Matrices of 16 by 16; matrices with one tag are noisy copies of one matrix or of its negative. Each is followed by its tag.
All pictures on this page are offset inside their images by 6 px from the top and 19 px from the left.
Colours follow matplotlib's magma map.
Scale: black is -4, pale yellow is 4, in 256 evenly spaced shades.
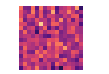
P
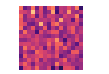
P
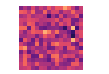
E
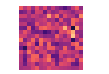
E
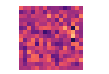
E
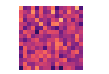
P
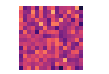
P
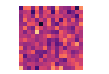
P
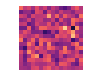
E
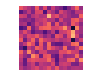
E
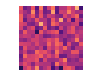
P
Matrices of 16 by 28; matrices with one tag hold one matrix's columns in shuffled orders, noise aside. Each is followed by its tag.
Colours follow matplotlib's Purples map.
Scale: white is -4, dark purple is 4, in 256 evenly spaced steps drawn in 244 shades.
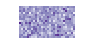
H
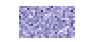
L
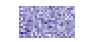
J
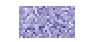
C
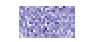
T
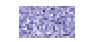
H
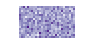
J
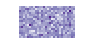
L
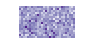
J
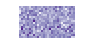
C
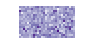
C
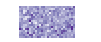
C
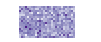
J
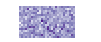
C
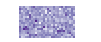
C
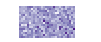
C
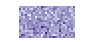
J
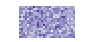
L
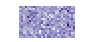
L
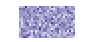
T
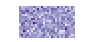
T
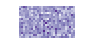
J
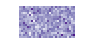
H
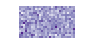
J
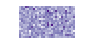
L
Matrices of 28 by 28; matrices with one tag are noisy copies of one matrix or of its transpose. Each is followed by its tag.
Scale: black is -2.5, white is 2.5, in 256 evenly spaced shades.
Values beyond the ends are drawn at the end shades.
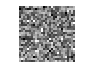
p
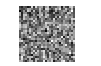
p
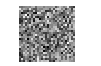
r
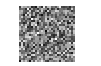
r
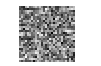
p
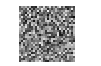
r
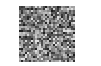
p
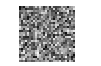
p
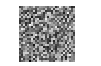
r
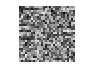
p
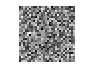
r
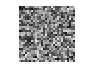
p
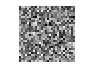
r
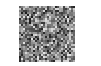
r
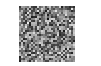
r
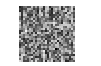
p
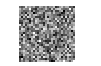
r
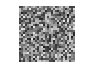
r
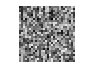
p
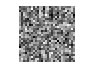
p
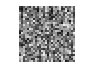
p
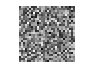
r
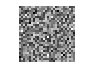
r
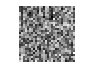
p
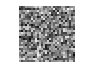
p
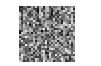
p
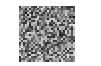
r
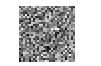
r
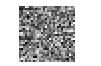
p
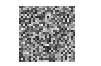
r
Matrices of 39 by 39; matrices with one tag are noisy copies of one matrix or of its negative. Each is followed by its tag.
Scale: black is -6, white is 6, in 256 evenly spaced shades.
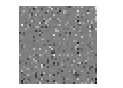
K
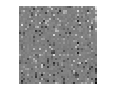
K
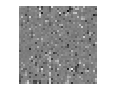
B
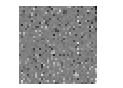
K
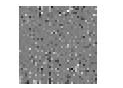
B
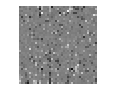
B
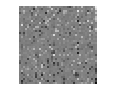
K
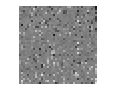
K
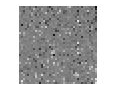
K
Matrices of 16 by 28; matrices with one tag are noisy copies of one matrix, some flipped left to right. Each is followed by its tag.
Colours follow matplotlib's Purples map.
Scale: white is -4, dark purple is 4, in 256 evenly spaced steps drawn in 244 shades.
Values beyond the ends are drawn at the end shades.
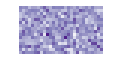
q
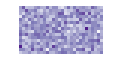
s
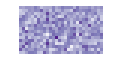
q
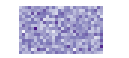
s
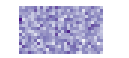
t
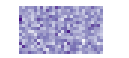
t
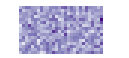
t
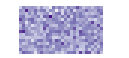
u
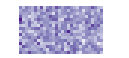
t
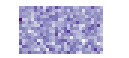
t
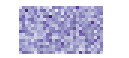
u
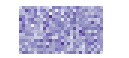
u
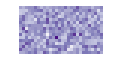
q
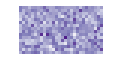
q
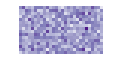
s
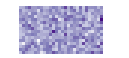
t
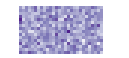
t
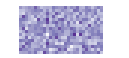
q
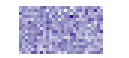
u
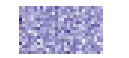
t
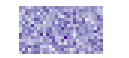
q
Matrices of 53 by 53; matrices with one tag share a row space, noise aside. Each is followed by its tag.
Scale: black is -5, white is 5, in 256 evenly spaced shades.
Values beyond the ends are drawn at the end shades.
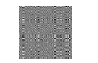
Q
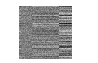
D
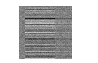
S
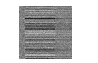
S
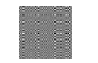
Q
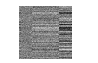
D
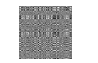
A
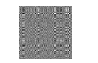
Q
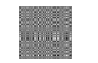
A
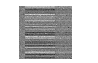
S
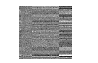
D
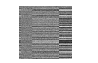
D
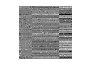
D
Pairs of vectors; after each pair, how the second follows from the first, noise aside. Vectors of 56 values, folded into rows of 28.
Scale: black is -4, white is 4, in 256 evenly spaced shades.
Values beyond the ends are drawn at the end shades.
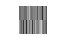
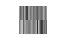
shuffled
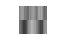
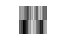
scaled up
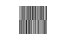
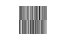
reversed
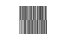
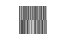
wrapped around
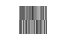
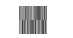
negated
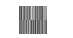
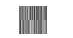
wrapped around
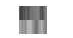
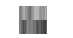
reversed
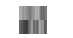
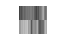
negated
